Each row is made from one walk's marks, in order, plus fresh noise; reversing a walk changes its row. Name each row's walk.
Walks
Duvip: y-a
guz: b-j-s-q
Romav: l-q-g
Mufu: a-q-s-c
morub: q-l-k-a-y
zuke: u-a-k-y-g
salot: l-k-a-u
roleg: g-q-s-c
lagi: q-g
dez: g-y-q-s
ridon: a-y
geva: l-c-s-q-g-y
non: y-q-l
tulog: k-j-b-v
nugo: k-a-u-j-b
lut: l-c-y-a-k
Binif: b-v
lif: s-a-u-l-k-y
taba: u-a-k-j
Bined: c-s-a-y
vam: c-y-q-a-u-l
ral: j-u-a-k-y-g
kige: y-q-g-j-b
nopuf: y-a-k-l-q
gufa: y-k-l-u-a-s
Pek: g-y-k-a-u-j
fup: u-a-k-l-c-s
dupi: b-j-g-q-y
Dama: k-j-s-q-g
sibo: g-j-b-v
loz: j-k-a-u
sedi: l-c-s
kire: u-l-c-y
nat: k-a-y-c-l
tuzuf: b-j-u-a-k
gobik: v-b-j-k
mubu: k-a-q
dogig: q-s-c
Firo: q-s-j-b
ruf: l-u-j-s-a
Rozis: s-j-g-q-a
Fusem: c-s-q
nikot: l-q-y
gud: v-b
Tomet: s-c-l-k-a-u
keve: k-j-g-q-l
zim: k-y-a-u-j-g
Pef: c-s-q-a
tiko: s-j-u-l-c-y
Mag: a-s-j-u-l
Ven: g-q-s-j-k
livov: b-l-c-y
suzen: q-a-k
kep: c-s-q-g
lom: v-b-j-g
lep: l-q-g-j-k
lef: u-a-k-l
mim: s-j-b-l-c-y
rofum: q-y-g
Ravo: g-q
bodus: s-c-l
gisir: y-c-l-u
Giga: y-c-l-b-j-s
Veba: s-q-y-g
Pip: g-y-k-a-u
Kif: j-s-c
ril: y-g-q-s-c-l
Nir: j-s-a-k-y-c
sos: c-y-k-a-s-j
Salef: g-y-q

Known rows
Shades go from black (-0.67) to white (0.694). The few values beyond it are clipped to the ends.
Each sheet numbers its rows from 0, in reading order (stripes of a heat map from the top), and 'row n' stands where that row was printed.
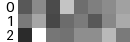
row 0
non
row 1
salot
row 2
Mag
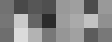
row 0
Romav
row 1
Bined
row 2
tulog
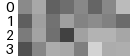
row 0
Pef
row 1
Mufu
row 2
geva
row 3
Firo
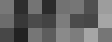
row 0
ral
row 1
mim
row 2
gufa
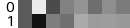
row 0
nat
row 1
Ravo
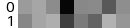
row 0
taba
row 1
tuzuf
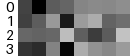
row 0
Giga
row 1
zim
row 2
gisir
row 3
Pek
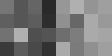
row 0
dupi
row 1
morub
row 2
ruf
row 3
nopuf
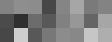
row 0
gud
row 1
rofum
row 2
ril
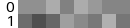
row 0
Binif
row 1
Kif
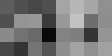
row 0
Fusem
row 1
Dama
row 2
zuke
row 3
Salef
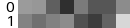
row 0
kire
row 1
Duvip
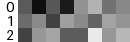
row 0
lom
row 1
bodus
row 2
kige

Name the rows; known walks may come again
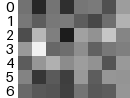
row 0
ral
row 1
loz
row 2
mubu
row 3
lef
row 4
sibo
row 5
livov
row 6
tiko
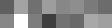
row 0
Mufu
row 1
lut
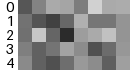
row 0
Firo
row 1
sedi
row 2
Bined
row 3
Nir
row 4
nikot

